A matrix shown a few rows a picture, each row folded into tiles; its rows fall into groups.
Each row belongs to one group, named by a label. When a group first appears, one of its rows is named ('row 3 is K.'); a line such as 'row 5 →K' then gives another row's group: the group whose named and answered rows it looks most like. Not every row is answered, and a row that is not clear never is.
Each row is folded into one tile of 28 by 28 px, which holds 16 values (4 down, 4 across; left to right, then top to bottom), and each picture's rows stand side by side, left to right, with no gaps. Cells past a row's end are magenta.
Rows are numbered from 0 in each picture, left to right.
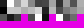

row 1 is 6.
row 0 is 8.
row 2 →8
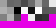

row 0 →6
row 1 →8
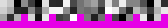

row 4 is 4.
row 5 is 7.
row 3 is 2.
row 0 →4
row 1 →7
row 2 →4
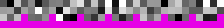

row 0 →7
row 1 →6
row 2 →8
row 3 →2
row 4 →8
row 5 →7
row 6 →4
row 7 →8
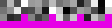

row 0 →8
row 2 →7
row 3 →2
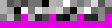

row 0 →6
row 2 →4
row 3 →4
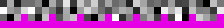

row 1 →4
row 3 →4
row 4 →8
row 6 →6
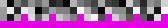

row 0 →6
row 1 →7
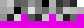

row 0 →4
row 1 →4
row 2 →8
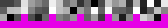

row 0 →8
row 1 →2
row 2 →6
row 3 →6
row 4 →2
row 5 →8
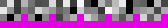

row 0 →4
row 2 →2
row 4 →4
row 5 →7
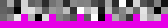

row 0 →2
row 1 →4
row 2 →6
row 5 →7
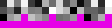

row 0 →2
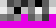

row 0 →6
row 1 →6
